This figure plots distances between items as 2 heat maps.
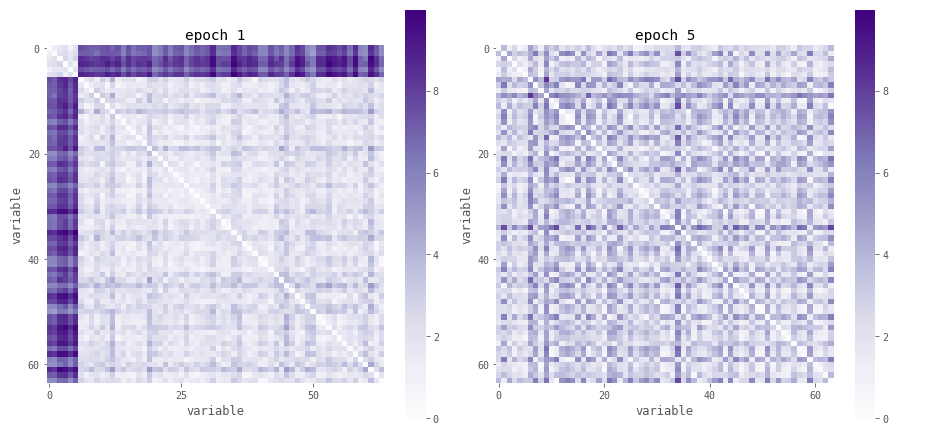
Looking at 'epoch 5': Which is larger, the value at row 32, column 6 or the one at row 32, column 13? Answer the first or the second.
the second
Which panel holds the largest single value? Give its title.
epoch 1
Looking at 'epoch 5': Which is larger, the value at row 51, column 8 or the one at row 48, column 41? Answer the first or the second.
the first
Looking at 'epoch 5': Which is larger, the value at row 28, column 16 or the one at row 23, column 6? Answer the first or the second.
the second
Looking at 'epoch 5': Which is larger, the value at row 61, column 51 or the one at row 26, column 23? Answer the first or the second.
the first
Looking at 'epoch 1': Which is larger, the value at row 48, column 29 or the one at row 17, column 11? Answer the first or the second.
the second
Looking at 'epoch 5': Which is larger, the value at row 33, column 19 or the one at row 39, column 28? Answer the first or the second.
the second
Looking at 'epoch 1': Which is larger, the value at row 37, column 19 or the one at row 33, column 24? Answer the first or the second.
the first
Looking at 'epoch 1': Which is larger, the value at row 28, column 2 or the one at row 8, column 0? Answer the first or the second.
the first
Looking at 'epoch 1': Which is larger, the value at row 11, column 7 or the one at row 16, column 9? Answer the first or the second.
the second
